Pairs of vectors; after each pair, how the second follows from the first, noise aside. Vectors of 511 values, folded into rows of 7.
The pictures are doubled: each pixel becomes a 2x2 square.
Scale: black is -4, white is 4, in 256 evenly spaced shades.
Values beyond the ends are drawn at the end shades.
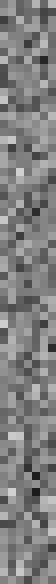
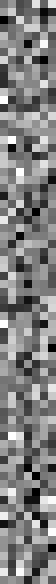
scaled up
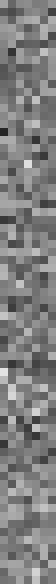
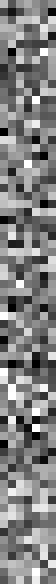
scaled up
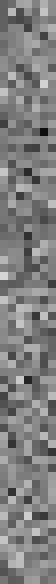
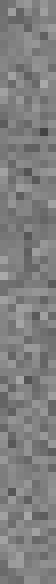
shrunk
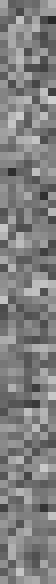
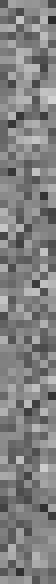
sign-scrambled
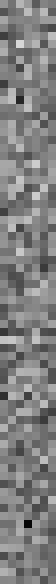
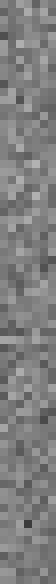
shrunk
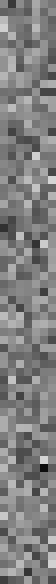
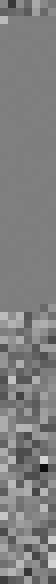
partly zeroed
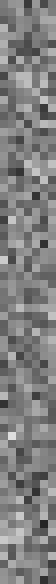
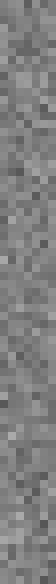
shrunk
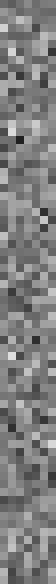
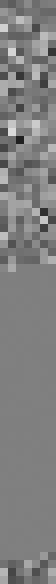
partly zeroed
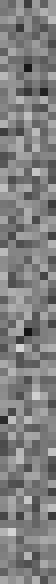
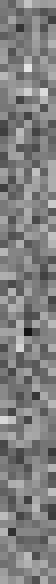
sign-scrambled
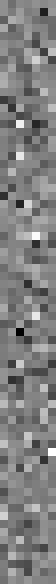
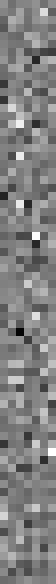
sign-scrambled
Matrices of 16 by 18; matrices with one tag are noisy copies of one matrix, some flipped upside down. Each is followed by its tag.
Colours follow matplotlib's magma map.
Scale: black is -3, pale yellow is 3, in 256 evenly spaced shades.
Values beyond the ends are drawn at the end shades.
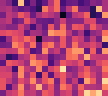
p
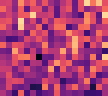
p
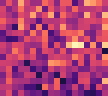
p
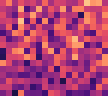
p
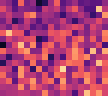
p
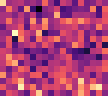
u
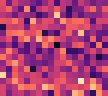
u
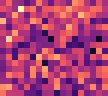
u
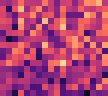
p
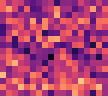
u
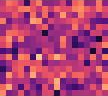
u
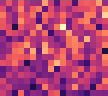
p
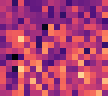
p
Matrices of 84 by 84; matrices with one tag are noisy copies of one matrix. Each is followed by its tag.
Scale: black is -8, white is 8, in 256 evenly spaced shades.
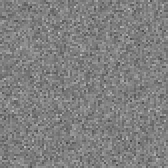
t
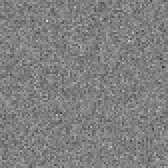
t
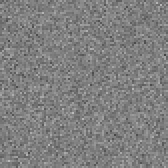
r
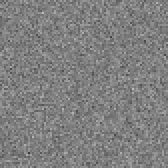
r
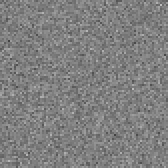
r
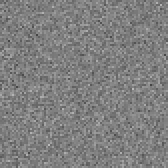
r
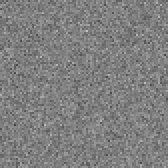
r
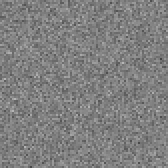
t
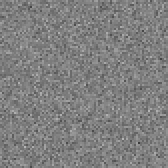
t
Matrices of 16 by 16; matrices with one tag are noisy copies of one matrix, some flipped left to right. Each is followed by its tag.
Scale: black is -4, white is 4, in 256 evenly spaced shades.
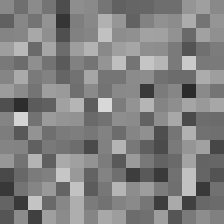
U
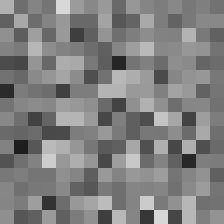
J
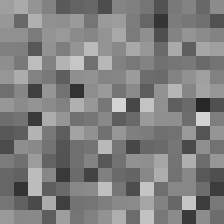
U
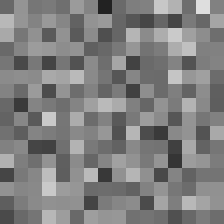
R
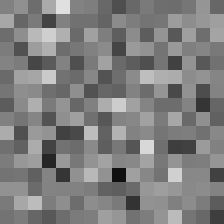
R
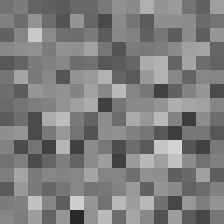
J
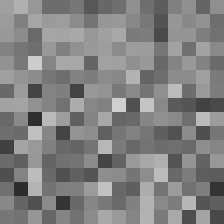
U
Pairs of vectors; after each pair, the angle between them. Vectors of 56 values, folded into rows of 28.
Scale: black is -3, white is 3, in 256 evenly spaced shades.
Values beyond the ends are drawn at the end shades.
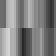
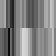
nearly opposite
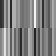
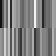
nearly parallel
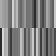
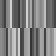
partly opposed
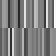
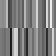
partly aligned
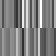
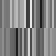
partly opposed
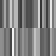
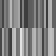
partly aligned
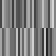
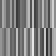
nearly parallel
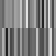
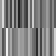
partly opposed
